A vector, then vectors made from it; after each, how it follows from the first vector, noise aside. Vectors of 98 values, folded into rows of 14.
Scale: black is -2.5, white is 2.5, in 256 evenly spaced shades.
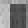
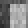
negated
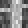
wrapped around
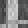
wrapped around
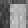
negated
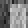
negated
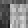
negated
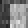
negated
